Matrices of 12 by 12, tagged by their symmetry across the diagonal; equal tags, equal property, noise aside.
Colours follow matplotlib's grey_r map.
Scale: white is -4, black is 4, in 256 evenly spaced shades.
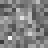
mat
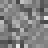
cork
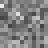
mat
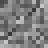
cork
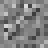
cork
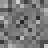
cork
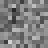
mat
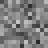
mat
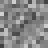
cork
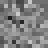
mat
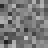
mat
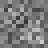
cork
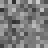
mat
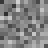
cork
